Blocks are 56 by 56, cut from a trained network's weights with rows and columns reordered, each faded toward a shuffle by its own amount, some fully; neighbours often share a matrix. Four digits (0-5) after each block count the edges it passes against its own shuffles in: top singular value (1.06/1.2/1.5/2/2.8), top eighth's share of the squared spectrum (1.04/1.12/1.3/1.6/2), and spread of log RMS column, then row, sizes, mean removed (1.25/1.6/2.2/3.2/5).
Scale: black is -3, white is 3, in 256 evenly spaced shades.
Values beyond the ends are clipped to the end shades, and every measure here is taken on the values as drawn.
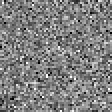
0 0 0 0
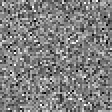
1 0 0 0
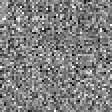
3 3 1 2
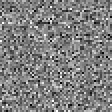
3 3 0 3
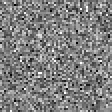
2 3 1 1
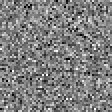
0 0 0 0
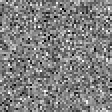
0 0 0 0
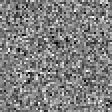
2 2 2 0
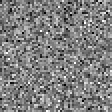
1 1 0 0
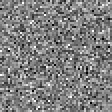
0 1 0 0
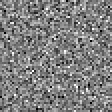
0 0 0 0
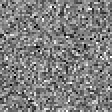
0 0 0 0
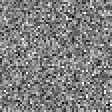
1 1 0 0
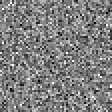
0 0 0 0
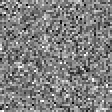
0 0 0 0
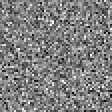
0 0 0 0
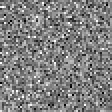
1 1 0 0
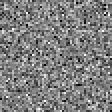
0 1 0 0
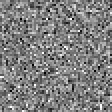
1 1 0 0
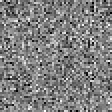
2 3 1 2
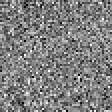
3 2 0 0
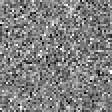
1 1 0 0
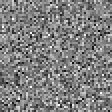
2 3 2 1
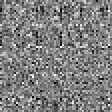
3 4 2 2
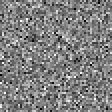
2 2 1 0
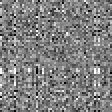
4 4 3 2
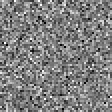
1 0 0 0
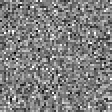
2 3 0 1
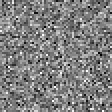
0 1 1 0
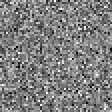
2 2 0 1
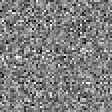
3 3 1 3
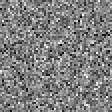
1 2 0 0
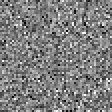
3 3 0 2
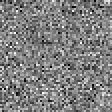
3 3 1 2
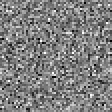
2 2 0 1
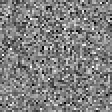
2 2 0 0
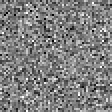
2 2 1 1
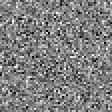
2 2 0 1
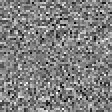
2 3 0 2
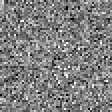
1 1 0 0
